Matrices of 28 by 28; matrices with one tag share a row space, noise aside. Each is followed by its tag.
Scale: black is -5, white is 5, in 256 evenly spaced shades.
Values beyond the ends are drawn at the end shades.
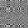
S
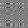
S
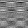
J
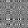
S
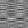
J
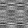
J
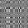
S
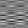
J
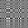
S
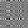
S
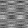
J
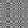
S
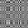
S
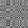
S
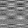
J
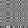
S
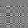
S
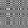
S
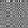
S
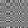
S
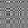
S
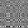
S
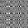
S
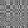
S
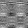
J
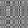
S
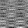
J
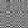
S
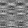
J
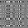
S
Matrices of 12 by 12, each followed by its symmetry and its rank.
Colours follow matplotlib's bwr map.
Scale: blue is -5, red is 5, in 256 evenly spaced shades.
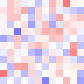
neither, full rank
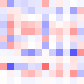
neither, rank two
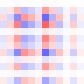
neither, rank one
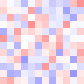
neither, full rank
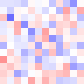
neither, full rank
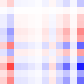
neither, rank one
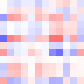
neither, rank two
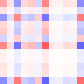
symmetric, rank one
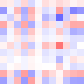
neither, rank two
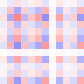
symmetric, rank one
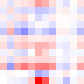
neither, rank two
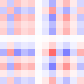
symmetric, rank one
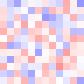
neither, full rank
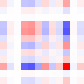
symmetric, rank one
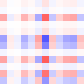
neither, rank one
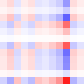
neither, rank one
